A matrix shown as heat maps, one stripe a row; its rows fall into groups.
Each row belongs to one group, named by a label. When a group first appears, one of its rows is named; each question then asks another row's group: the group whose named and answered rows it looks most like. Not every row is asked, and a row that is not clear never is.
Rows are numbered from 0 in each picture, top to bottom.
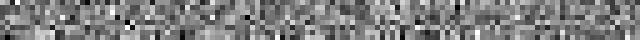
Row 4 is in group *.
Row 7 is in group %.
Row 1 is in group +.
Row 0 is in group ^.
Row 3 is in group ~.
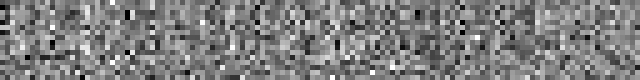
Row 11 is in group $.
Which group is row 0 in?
+
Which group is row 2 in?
*
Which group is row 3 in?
*
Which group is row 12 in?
+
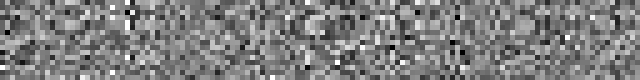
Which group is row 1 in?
+
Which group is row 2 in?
*
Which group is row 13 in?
^
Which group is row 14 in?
+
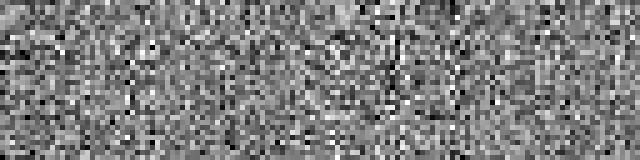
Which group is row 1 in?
~
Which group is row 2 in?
~
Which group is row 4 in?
~
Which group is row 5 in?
$
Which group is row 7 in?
%
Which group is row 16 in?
*
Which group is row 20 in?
$
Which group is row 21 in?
+
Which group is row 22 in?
*
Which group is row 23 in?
$
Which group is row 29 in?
^
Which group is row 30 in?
~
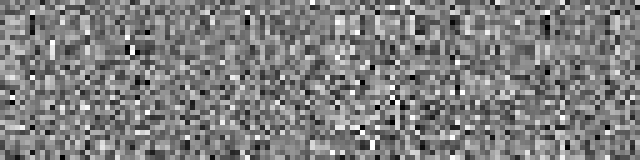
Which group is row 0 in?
$
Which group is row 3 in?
~
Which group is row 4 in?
~
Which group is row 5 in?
~
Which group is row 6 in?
~
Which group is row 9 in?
*
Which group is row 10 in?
*
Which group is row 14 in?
~
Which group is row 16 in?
~
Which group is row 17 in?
+
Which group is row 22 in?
~
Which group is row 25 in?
~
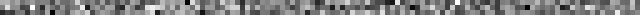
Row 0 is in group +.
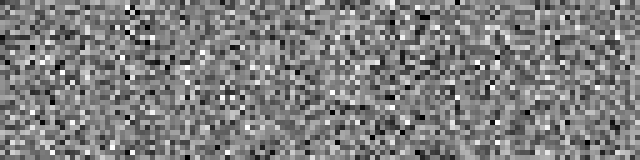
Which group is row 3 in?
$
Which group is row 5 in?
~
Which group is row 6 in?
*
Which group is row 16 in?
$
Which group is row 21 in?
+
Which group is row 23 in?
*
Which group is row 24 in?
$
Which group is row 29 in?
+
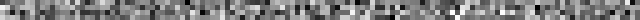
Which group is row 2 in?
^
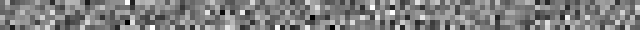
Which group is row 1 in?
$
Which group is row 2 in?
+
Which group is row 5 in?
%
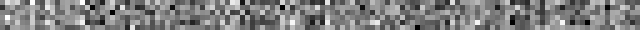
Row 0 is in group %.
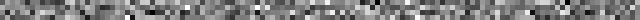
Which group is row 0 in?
$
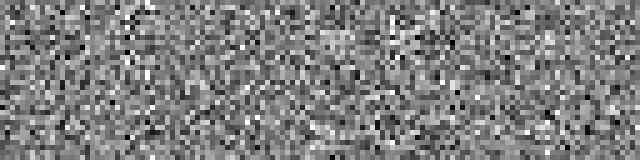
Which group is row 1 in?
%
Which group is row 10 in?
*
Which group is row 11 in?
%
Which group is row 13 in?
^
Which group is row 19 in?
%
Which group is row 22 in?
~
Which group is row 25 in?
$
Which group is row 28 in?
+
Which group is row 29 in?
$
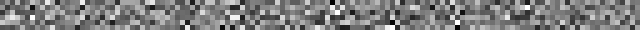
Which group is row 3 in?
%
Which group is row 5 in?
+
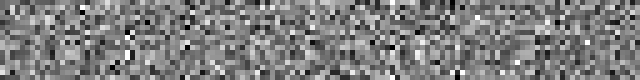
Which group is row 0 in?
$
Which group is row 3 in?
%
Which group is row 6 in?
*
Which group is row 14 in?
^
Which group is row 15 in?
+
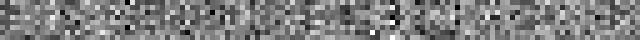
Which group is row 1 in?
+
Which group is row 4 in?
+
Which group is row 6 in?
$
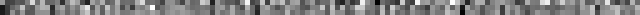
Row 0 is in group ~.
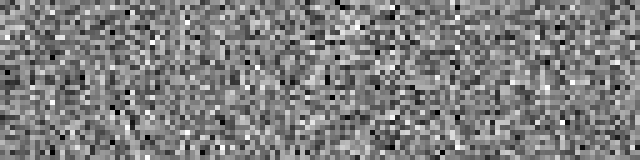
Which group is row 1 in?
+
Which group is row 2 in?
*
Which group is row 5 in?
~
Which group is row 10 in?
$
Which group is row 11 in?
^
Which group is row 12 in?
~
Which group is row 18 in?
*
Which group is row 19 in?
%
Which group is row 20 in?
*
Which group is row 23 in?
+
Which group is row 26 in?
$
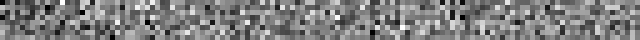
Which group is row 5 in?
^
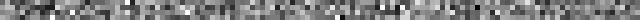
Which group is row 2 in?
$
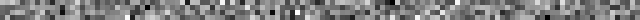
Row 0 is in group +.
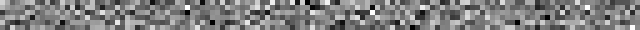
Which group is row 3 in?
~
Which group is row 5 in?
%
